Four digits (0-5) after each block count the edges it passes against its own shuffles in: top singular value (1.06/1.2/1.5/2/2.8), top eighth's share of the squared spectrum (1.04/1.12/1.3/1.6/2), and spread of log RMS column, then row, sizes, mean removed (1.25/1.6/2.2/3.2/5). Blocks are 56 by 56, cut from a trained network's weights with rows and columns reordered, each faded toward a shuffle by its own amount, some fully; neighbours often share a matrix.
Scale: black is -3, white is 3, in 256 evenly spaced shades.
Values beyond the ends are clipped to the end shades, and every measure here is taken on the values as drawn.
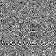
4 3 1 2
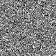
2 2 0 0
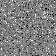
1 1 0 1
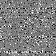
3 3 0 3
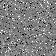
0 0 0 0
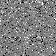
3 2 0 1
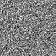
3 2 0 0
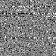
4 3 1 2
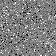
0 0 0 0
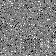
2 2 0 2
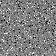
0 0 0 1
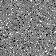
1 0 0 0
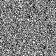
0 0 0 0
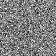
1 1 0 0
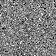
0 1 0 0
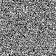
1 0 0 0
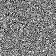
0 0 0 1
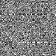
3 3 1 2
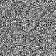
3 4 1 2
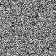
1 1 0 0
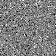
1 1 1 0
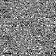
3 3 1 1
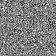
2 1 0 0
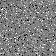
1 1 0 0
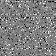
3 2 0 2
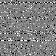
4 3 0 3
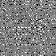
4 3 1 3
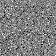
1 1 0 0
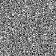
3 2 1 1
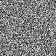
1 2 0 0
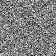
2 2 0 0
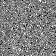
1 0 0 0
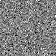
1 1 0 0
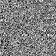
3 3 0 1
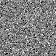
0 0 0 0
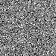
0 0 0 0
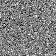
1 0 0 0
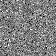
1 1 0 0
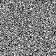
2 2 1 0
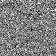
2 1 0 0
